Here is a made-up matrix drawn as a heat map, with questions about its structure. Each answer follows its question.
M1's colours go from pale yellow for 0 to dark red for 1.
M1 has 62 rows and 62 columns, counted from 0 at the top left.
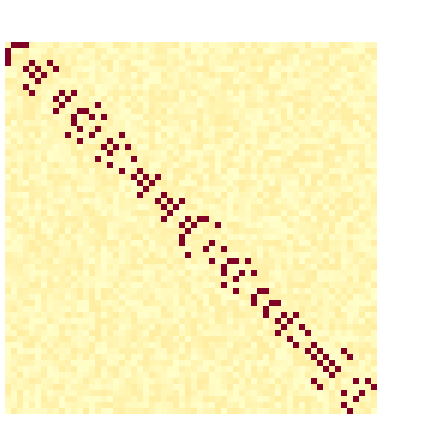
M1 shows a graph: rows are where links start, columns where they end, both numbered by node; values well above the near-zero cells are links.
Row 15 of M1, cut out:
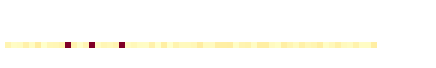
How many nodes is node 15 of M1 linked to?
3
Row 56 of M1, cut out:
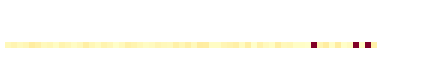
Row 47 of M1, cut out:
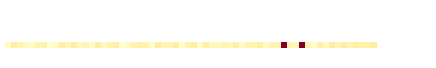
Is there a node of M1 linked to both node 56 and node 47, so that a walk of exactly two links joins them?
no
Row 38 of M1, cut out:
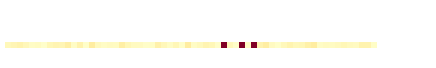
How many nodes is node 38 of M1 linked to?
3
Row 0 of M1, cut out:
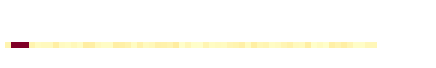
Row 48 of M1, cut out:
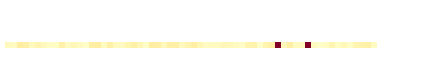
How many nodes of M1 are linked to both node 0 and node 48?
0
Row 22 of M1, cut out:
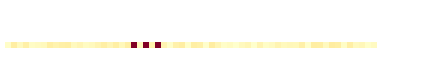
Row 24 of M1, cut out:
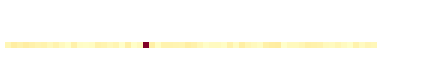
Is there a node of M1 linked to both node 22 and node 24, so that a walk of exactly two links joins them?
yes
